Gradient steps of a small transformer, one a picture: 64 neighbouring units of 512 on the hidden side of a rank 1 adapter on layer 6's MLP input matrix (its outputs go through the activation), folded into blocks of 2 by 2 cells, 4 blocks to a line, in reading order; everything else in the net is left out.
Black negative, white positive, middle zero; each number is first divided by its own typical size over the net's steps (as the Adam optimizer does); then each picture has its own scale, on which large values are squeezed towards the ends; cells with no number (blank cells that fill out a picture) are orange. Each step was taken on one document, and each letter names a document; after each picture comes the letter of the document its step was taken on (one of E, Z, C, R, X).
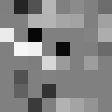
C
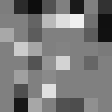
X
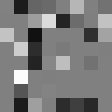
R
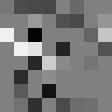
C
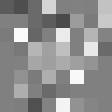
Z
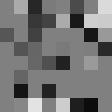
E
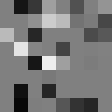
R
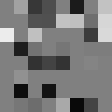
E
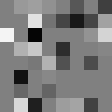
C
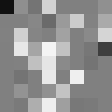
Z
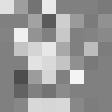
Z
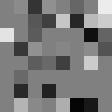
E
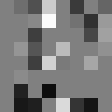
R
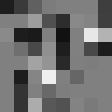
Z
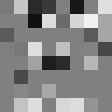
E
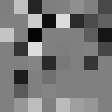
X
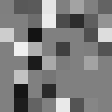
R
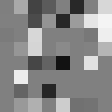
E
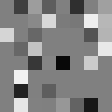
E
